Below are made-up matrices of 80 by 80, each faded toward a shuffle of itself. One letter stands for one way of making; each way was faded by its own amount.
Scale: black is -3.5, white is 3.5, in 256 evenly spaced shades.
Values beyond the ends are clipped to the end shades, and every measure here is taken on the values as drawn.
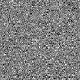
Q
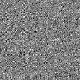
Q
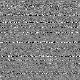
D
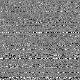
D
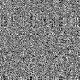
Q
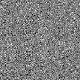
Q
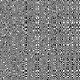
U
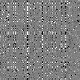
U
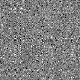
Q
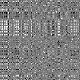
U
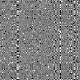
U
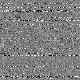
D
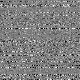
D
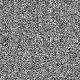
Q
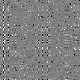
U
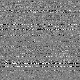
D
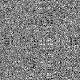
Q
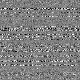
D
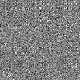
Q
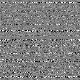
D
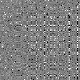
U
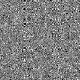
Q
